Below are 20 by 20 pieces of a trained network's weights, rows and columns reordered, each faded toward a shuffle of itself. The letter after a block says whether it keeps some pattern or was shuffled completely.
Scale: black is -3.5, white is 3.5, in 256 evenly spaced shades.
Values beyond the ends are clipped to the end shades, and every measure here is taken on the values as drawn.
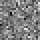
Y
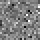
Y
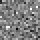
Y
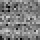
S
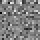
S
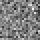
Y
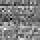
S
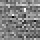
S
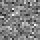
Y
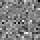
S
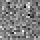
S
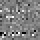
S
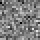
Y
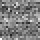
S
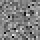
Y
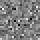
Y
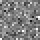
Y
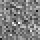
Y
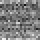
S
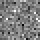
Y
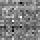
S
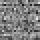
S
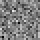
Y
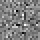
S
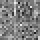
S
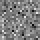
Y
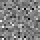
S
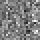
S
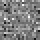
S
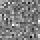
Y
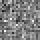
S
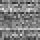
S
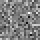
Y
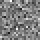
Y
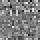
S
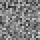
Y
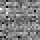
S
